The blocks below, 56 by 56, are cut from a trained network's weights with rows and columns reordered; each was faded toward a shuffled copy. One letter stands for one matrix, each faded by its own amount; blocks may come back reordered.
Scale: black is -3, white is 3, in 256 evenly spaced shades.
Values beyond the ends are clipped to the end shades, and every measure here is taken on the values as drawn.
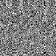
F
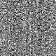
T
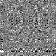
F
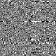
F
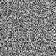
F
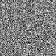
F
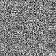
F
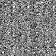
T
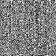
T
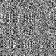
F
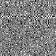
F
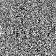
T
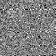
F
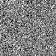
T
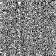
T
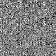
T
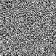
F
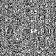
T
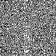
T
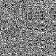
F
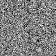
T
